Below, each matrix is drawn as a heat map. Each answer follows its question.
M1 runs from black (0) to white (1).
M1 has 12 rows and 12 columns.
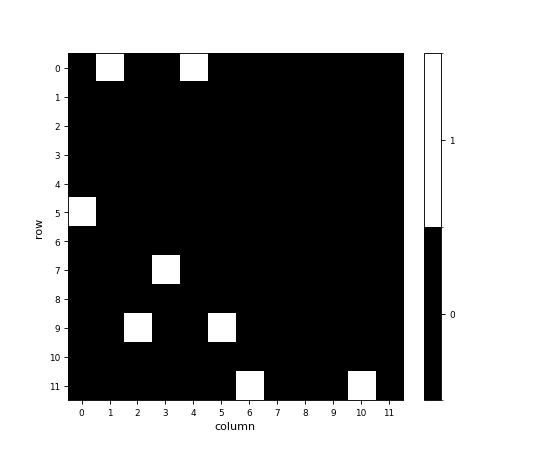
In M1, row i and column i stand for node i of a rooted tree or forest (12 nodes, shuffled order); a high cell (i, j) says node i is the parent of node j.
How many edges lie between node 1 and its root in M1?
3
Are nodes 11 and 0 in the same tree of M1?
no
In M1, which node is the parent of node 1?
0
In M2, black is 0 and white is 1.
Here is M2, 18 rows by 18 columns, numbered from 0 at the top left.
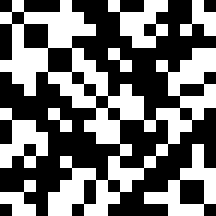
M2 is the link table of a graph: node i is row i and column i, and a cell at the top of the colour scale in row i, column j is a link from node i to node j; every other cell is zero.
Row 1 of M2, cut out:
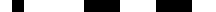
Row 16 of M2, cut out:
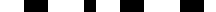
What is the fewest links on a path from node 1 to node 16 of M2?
1
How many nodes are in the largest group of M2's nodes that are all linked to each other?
4
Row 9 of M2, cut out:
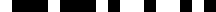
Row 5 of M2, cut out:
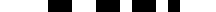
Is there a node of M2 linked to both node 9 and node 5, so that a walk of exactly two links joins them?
yes
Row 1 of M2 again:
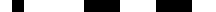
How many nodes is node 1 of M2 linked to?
11
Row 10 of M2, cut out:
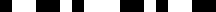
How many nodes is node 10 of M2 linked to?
9
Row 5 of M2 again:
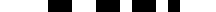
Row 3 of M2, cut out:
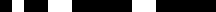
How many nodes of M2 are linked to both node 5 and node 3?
1
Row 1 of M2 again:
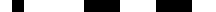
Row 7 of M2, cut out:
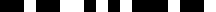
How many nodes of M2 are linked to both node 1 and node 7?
5
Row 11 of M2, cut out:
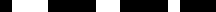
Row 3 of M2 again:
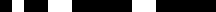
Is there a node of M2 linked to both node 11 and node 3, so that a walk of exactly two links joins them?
yes
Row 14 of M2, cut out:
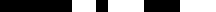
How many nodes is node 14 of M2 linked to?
8
